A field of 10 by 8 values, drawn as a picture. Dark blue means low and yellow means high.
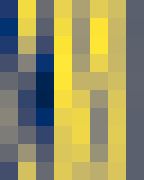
Grain: streaks running down. Average level on the scale: 60%. Calmest part: bottom middle. Ninth with the lowest average: middle left. Roughest part: top left.
